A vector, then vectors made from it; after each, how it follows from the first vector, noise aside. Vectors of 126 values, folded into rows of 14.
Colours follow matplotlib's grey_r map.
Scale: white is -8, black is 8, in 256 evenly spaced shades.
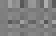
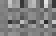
scaled up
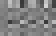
scaled up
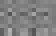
reversed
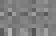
reversed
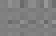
shrunk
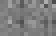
sign-scrambled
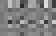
scaled up
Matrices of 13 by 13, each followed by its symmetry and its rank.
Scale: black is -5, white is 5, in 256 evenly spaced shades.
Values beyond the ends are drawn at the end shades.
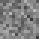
neither, full rank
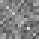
symmetric, full rank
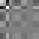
symmetric, rank one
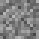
neither, full rank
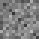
symmetric, full rank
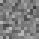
neither, full rank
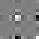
symmetric, rank one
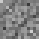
symmetric, full rank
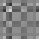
symmetric, rank one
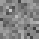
symmetric, full rank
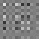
symmetric, rank one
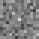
neither, full rank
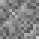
symmetric, full rank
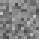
neither, full rank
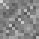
symmetric, full rank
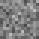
neither, full rank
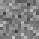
neither, full rank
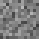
neither, full rank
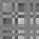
symmetric, rank one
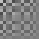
symmetric, rank one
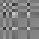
symmetric, rank one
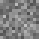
symmetric, full rank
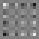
symmetric, rank one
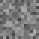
symmetric, full rank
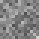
symmetric, full rank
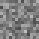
neither, full rank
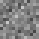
symmetric, full rank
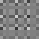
symmetric, rank one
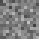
neither, full rank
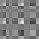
symmetric, rank one
